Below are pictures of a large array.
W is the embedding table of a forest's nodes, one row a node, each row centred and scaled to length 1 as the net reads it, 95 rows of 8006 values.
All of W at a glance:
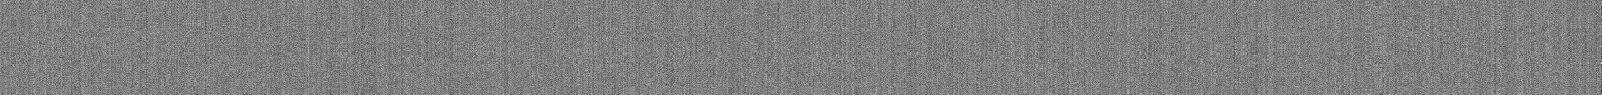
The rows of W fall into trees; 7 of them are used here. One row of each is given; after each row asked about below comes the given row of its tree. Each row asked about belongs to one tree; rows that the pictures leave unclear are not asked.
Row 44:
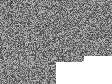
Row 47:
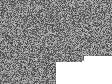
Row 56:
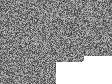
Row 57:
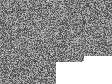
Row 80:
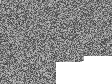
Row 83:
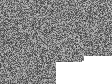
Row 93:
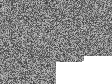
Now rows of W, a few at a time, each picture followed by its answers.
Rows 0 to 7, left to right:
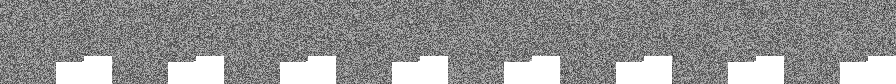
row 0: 80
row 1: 57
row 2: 57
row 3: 80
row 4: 93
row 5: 57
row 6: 83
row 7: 83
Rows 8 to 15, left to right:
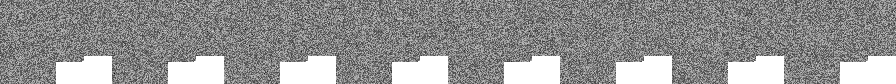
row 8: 80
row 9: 56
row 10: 93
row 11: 56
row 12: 57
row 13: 83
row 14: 56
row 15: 93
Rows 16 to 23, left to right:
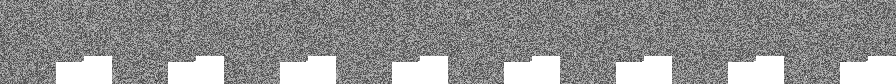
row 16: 83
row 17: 93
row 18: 83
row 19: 93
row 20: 80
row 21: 47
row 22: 93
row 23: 80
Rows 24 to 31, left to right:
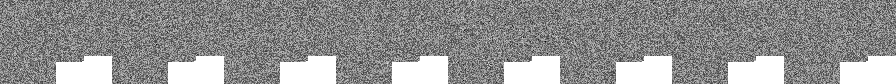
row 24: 47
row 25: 80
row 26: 93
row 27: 93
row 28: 57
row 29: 57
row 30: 47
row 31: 83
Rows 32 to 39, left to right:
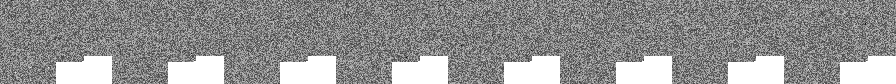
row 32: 44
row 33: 93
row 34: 80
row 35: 44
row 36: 47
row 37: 83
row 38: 57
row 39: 47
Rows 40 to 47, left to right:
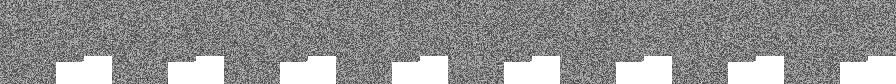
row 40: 57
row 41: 80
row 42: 56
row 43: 83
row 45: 47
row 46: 57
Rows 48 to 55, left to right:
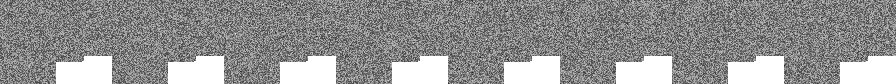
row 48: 44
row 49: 56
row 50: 44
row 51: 83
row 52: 47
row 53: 47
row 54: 47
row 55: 57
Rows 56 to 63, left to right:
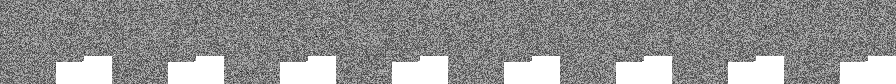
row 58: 44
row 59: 93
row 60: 80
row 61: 80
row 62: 93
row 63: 93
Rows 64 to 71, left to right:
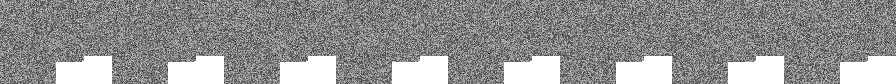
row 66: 83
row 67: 93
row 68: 83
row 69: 47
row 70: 83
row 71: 80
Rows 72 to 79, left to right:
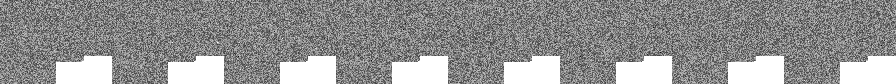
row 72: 93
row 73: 44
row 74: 56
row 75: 44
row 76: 47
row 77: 56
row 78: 80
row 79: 83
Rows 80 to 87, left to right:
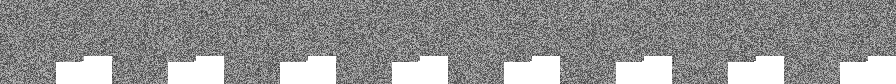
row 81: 83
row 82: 47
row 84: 56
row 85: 83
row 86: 44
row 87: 80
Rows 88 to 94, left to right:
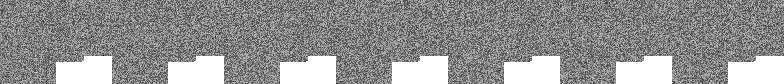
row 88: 47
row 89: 93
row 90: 80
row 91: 83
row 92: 80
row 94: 93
